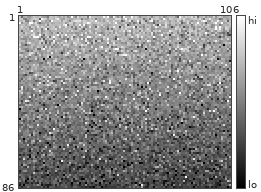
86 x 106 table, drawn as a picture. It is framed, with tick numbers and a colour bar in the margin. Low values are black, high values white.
Histogram: bell-shaped. Grain: fine. Odd rows or columns: none. Slope: up to the top. Stripes: none.
